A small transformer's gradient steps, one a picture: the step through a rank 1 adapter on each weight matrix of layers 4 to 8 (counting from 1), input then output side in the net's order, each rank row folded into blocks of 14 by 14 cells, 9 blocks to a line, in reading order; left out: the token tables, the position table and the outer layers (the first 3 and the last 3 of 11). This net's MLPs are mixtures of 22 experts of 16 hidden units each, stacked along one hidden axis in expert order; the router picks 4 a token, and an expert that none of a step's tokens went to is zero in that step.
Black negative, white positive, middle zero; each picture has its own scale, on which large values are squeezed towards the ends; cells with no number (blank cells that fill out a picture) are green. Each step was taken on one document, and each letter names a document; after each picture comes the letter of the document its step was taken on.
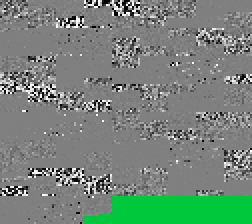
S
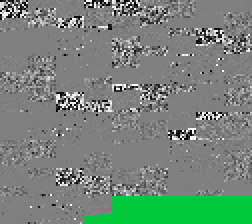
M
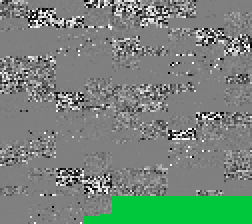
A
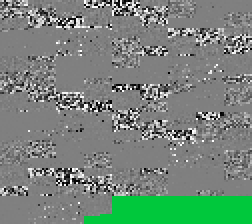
S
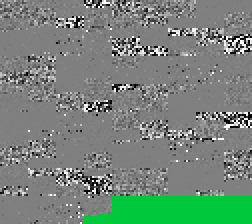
S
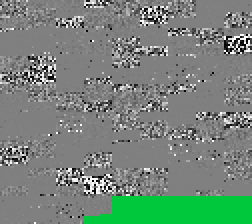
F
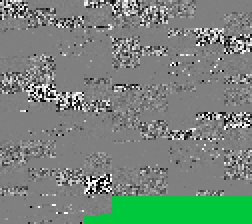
M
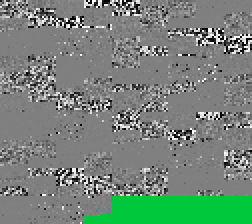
S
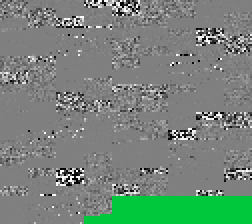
A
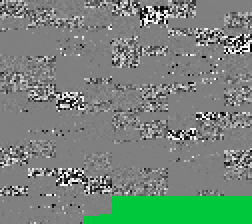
M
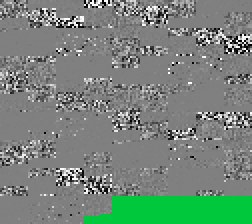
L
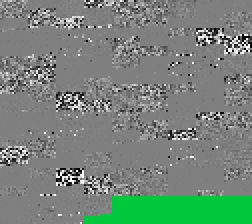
L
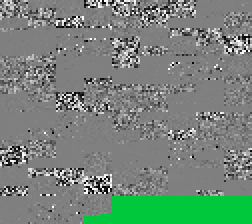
L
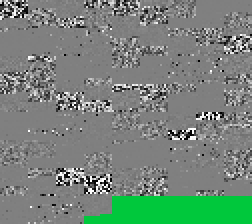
M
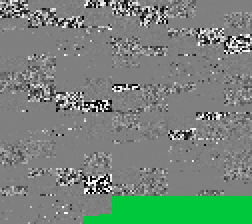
M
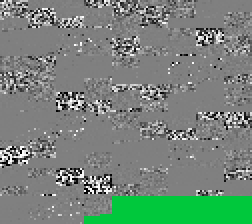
L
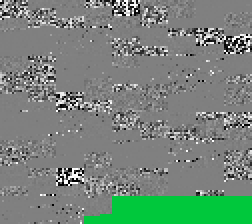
F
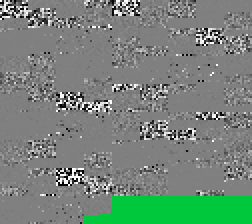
F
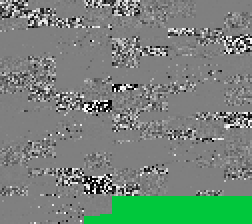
F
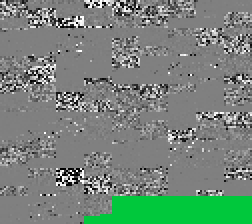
L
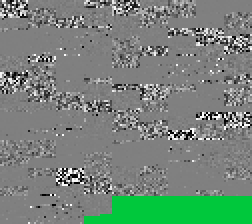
M
